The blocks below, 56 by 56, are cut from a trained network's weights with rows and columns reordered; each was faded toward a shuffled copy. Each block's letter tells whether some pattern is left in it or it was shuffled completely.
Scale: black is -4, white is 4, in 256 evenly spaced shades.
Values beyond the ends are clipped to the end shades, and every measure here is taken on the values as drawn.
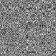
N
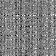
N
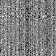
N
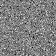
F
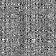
N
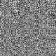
N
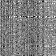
N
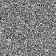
F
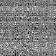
N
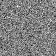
F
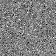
F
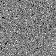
F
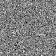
F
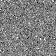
F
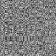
N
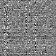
N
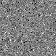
F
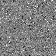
F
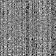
N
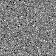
F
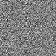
N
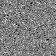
F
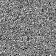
F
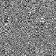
N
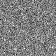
F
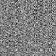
N
